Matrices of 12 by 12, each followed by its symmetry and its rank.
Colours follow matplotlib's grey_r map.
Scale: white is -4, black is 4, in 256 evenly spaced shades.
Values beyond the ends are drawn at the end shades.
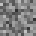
neither, full rank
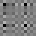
symmetric, rank one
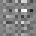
neither, rank two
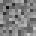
symmetric, full rank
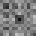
symmetric, rank two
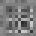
symmetric, rank two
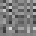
neither, rank two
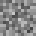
symmetric, full rank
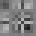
symmetric, rank two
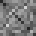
symmetric, full rank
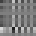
neither, rank one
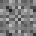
symmetric, rank two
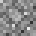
symmetric, full rank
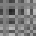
symmetric, rank one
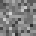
neither, full rank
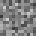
neither, full rank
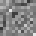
symmetric, full rank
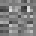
neither, rank two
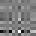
neither, rank one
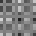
symmetric, rank one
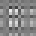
neither, rank one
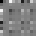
symmetric, rank one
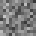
neither, full rank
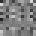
neither, rank two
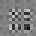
symmetric, rank two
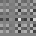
neither, rank one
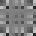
symmetric, rank one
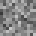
neither, full rank
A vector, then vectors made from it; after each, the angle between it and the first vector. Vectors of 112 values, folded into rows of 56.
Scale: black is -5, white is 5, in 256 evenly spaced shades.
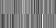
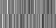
partly opposed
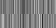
nearly opposite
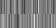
partly opposed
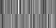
orthogonal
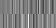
orthogonal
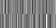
orthogonal
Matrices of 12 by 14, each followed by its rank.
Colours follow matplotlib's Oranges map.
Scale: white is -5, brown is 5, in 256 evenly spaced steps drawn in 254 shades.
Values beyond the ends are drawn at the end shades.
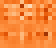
two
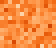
full rank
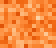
full rank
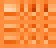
one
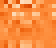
two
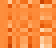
one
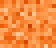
full rank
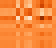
one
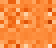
two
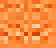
two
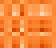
one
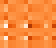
one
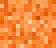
full rank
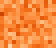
full rank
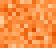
full rank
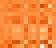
two
